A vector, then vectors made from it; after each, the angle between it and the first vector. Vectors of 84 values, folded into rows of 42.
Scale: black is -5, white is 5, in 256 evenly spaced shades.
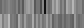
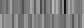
partly aligned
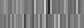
partly opposed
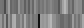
orthogonal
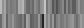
partly opposed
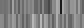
partly aligned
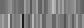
partly aligned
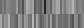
nearly parallel
